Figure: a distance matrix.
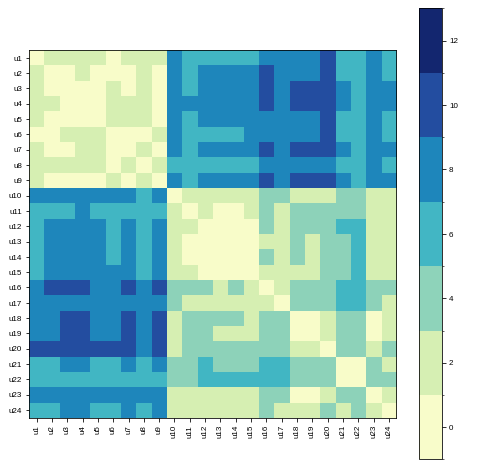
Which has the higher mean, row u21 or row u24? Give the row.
u21
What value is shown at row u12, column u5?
8
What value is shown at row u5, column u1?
2
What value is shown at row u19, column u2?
8
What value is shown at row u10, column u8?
6
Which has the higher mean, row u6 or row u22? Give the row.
u22
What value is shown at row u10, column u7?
8
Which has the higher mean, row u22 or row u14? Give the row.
u22
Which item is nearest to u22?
u21
